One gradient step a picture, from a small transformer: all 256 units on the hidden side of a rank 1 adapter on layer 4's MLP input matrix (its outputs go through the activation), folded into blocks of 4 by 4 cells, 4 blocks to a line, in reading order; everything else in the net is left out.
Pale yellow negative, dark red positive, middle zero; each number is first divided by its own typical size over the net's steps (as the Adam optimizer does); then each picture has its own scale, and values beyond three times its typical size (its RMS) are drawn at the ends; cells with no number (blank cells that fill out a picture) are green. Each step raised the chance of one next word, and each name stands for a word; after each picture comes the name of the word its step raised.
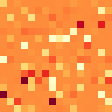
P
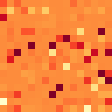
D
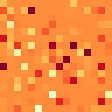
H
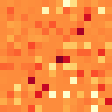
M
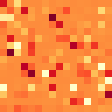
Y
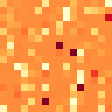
D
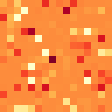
P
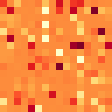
Y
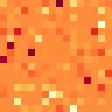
M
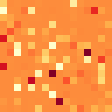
M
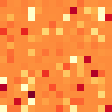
D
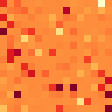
D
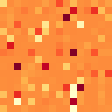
M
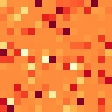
P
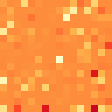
H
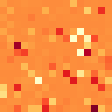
H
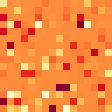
P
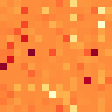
M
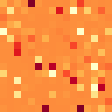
H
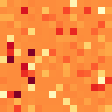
M
